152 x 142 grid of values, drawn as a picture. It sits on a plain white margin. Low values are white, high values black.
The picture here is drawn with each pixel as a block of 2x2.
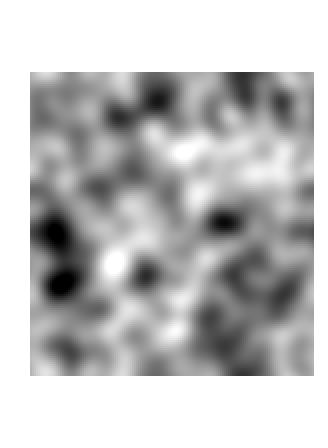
The field is smooth, with broad soft blobs. No row or column stands out. There are no lone odd cells. No overall slope runs across the table.
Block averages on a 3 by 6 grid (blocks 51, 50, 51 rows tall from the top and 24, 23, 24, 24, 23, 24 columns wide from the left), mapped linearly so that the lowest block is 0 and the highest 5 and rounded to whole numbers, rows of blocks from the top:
223011
511131
311252
